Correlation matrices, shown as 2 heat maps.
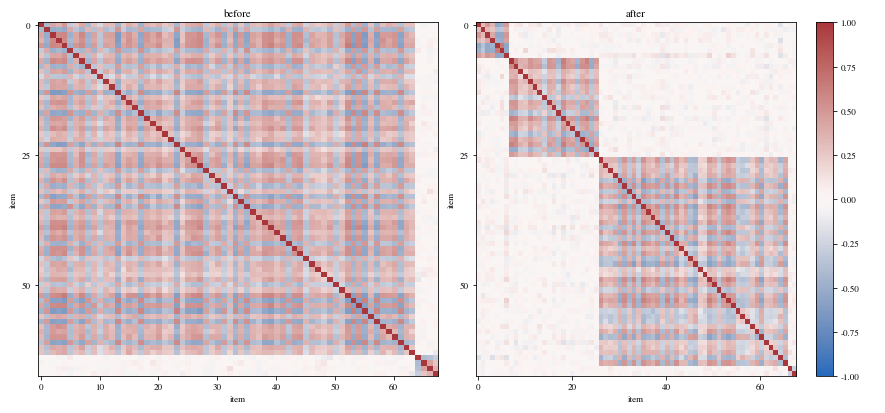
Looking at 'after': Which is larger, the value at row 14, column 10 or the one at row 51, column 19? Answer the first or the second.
the second
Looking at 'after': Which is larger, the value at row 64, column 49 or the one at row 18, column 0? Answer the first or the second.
the second
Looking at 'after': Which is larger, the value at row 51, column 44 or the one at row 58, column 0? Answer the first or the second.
the second
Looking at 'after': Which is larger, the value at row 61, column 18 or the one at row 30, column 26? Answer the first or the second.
the first
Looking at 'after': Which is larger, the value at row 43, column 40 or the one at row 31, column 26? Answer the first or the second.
the second
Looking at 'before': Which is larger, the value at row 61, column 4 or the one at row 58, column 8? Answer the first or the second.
the second
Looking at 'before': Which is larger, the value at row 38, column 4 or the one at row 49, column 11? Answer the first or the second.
the first
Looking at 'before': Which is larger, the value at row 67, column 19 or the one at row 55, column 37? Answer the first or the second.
the first
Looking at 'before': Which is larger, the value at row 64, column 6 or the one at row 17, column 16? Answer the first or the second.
the first
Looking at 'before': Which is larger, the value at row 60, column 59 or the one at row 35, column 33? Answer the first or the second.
the second
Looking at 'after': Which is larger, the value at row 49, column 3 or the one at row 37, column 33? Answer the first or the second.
the second
